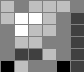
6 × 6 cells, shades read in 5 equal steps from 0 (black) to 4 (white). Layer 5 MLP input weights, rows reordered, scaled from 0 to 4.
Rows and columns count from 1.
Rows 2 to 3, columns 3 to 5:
4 3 2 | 3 3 2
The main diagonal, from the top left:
3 4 3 2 2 1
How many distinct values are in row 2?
4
